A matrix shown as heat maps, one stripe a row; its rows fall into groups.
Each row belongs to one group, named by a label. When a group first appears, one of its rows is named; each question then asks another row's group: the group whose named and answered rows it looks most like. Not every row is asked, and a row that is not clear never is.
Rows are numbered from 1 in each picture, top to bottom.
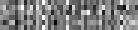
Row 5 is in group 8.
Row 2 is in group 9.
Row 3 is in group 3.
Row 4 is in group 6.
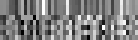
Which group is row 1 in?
6
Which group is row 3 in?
6
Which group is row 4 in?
8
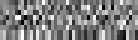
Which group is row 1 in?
6
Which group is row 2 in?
3
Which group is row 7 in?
9
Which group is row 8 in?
9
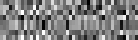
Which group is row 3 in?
9
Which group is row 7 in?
6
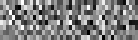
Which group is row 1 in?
9
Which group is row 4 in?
8
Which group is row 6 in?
9
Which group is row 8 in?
3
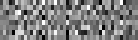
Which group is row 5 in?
6
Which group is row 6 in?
3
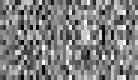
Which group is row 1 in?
3
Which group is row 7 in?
3
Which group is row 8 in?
3
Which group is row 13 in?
6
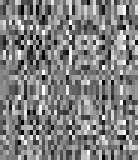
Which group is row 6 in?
9
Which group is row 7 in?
6
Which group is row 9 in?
8
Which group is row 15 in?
6
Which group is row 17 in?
3
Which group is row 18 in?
6
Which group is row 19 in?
6
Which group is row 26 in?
3
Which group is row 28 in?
9
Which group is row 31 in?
3
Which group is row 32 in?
3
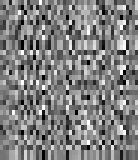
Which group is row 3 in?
3
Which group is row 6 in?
8
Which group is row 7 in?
3
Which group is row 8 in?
6
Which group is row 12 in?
8
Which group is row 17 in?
9
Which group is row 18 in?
6
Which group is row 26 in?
8
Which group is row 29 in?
3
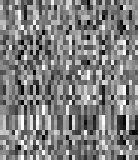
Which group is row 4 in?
3
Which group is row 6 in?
9
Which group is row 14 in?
6
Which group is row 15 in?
8
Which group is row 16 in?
3
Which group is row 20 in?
3
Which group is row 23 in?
6
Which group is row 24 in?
9
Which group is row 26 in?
9
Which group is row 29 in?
9
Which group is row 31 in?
6
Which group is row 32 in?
9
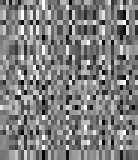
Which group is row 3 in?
9
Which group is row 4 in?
9
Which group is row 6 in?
9
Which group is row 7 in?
9
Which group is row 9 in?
3
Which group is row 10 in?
6
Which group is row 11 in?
6
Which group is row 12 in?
9
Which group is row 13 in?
3
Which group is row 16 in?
9
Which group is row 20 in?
3
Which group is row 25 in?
3
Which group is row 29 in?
3
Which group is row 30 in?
6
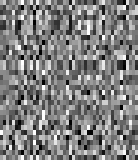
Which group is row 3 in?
8
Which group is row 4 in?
9
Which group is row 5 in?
8
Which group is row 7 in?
3
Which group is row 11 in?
8
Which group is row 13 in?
9
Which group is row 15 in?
6
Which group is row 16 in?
8
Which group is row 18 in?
6
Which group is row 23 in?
6
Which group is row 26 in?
3
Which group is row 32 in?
9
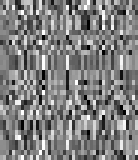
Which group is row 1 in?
3
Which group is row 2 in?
8
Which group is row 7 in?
6
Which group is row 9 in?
8
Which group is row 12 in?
6
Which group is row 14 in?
6
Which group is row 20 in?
8
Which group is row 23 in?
9
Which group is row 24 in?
3
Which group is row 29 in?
6
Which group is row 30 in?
6
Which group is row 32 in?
9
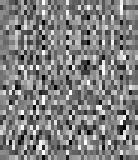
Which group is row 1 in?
6
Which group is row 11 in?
6
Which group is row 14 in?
9
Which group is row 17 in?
3
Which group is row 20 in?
6
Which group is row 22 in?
8
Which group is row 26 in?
9
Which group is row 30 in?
8
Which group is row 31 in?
6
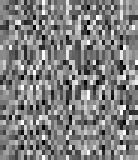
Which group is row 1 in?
6
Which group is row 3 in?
6
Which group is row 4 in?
8
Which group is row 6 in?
8
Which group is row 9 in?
3
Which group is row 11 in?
6
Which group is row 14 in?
9
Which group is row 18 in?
9
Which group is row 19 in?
3
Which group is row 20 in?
3
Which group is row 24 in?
8
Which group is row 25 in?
9
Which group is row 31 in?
3
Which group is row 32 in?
6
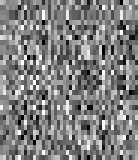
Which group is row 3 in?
6
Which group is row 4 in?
6
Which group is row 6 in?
9
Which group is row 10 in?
3
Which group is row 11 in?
3
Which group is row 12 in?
8
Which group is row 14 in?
6
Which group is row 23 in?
6
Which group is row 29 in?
8
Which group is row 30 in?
3
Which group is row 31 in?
6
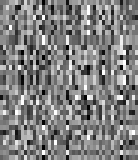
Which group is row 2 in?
3
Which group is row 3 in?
3
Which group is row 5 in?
3
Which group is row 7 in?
3
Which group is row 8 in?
6
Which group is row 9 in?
6
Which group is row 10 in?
8
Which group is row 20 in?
8
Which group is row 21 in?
9
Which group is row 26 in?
6
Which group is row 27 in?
8
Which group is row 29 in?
8
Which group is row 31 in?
6
